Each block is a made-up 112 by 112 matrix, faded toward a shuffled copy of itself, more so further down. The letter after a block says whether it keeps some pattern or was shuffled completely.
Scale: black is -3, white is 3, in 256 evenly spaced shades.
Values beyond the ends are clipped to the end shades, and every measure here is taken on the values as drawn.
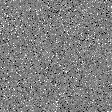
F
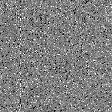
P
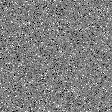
F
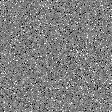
F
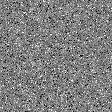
F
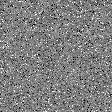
F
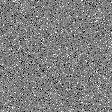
F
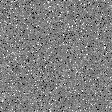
F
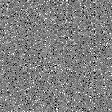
P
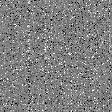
P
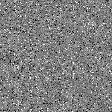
P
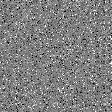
P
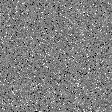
F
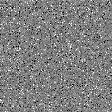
P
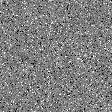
F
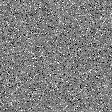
F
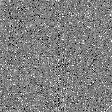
P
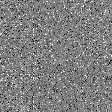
P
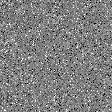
P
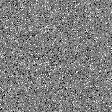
P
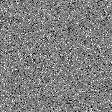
F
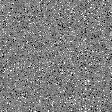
P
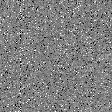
P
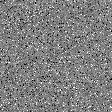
F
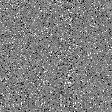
P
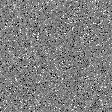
F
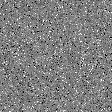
F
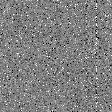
P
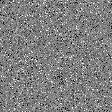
P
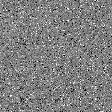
P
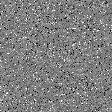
P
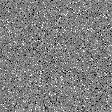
P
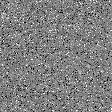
F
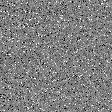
F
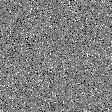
F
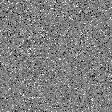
P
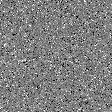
F
